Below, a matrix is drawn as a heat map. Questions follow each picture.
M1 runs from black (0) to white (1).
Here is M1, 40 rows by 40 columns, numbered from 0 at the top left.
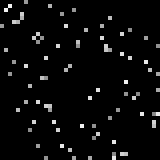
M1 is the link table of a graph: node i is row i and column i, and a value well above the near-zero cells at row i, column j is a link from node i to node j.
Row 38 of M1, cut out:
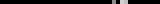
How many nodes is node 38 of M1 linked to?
3
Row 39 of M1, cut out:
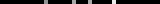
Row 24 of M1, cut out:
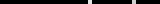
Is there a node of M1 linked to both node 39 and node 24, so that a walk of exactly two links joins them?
yes
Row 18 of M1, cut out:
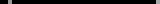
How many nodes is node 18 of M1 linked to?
2
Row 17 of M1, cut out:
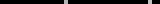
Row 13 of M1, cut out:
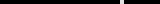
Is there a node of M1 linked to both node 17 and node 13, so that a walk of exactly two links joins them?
no
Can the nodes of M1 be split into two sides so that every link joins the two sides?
no
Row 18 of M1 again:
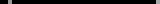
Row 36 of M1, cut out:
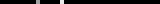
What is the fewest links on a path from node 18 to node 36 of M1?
6
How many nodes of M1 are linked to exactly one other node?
9
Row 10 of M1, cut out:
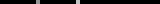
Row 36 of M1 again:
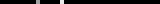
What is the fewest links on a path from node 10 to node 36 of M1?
2
